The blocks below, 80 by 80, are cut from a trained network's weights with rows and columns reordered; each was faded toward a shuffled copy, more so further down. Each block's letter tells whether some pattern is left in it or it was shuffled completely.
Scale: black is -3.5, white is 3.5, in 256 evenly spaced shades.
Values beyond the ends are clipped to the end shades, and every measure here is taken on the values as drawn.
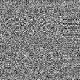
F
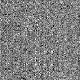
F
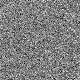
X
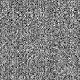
F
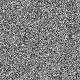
X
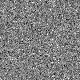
X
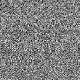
F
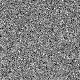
X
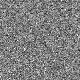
X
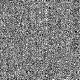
F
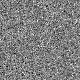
X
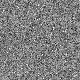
X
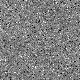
X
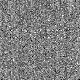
F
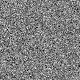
X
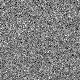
X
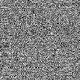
F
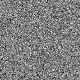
X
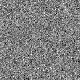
F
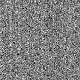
F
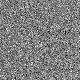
X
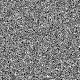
X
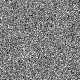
F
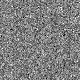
F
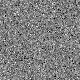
X
